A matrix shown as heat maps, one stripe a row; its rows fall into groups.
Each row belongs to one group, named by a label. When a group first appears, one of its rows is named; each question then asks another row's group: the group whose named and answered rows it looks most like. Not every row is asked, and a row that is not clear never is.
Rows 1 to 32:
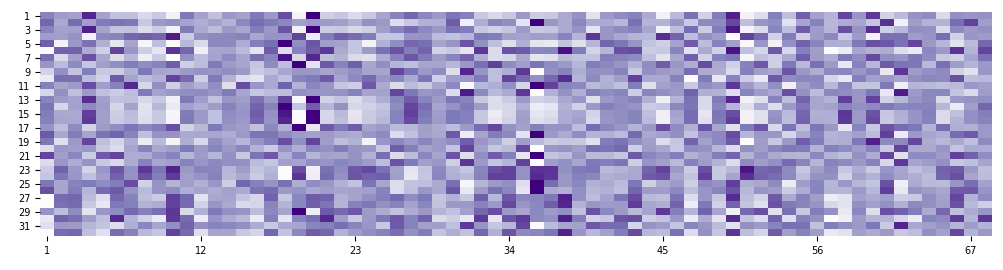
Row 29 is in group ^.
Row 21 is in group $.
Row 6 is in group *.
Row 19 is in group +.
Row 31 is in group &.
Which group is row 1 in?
+
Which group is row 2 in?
$
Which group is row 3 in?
+
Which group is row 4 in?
^
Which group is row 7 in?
+
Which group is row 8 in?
^
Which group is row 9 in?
&
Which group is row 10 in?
*
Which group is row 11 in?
$
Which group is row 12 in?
&
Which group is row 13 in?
+
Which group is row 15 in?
+
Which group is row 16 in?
+
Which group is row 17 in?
^
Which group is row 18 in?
$
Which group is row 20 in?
&
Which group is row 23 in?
^
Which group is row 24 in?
^
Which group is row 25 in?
$
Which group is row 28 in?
*
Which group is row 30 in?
*
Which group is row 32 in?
*
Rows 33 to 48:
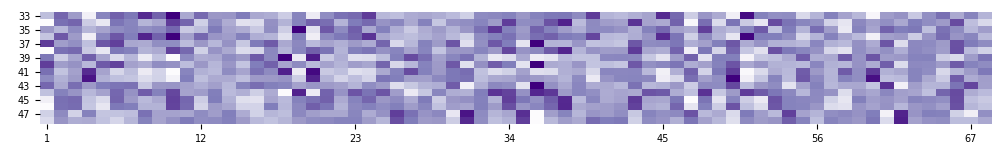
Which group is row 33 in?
^
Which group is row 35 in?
^
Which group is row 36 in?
^
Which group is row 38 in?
*
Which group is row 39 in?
+
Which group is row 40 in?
$
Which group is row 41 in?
+
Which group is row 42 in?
+
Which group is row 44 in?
^
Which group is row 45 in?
*
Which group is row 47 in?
&
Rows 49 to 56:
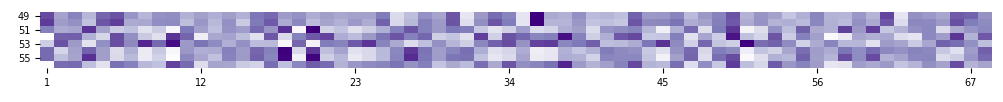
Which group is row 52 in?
*
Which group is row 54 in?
+
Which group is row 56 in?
*
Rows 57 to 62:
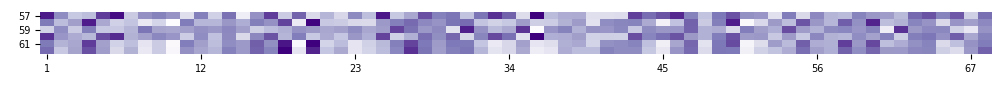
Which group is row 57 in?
$
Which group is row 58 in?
+
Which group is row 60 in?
$
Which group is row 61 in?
+
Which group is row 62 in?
+
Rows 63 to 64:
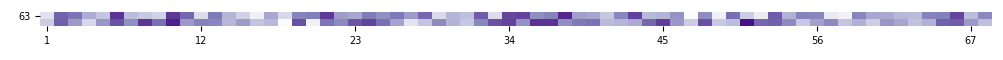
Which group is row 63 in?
*
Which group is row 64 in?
^
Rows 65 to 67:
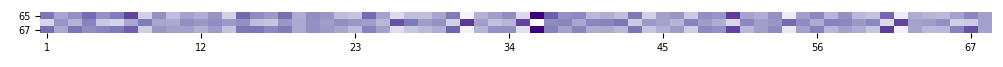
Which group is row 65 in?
$
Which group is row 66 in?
&
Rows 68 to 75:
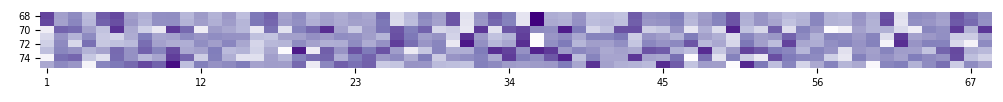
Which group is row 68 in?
$
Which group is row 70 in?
*
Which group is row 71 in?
&
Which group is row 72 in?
&
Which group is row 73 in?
^
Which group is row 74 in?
*
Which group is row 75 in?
^
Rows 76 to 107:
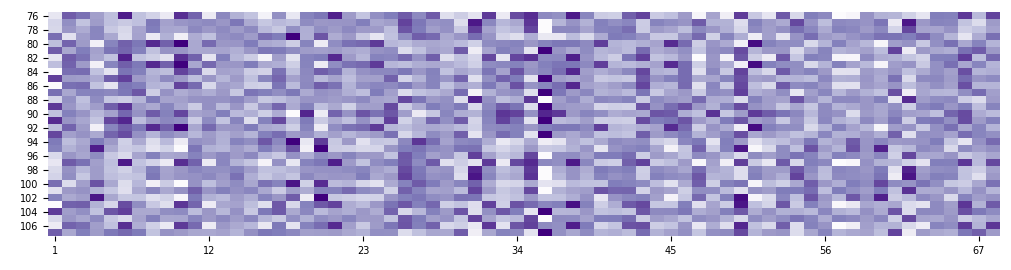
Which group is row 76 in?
*
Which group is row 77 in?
&
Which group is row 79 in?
+
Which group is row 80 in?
^
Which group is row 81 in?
$
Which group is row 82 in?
*
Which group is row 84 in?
*
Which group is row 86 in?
*
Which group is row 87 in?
$
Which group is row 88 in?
&
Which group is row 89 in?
$
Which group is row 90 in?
^
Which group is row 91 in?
$
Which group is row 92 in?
^
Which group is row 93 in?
$
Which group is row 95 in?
+
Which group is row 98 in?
&
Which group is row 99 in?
&
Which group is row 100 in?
+
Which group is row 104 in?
$
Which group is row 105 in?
&
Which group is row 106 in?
*
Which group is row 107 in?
$
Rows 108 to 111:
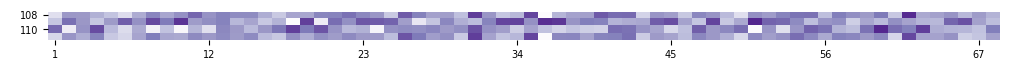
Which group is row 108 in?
&
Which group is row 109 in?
^
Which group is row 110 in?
+
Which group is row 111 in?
&
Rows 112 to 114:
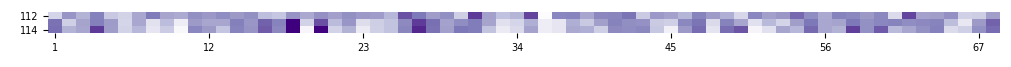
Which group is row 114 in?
+
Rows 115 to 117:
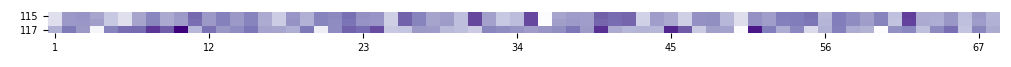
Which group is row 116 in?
&
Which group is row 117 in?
^
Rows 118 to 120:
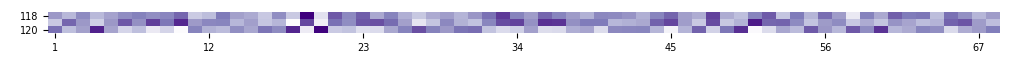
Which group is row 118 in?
^
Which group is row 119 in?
^
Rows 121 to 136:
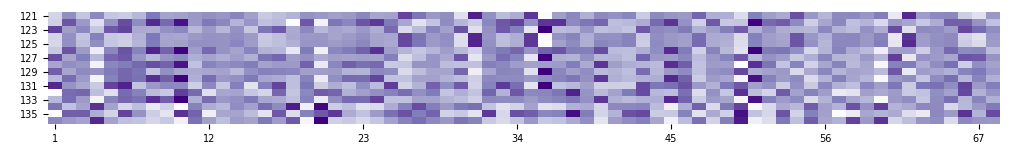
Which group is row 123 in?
$
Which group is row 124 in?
&
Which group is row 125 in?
&
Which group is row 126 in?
^
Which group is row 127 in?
$
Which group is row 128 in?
^
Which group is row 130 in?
^
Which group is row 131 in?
$
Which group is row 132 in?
*
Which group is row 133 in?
^
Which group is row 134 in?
+
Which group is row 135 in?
*
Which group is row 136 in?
+
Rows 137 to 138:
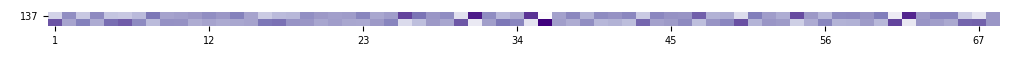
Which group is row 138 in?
$
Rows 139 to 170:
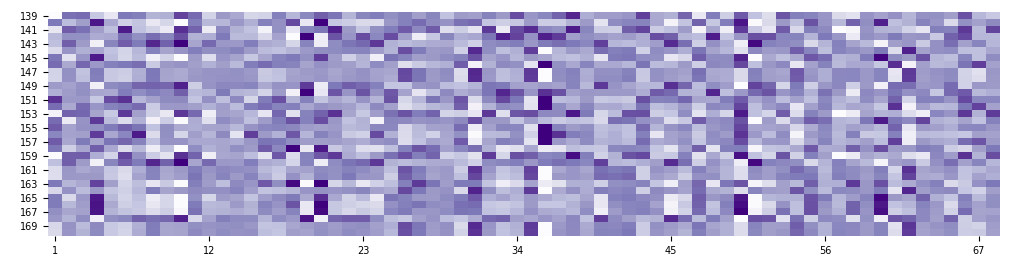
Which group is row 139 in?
*
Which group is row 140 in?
+
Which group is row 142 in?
^
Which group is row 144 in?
&
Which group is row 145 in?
+
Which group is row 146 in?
$
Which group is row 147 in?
&
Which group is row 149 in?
^
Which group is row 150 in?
^
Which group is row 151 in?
$
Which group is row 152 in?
$
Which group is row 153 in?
*
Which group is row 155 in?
$
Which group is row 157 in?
$
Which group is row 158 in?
+
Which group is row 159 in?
*
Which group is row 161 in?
&
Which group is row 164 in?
&
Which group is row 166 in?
+
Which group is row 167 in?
+
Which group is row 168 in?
^
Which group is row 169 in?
&
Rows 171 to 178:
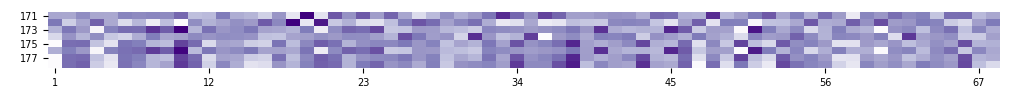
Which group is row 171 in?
^
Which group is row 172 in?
+
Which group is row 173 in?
^
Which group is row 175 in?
*
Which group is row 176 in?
^
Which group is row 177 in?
*
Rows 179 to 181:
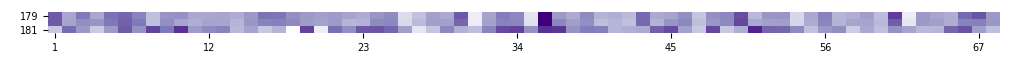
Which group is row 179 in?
$
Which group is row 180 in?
$
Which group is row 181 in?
^
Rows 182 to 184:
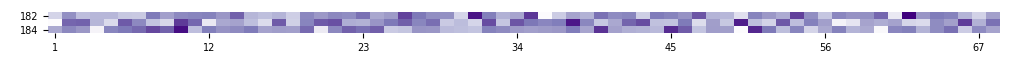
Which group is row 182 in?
&
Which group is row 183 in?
*
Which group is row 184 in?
^
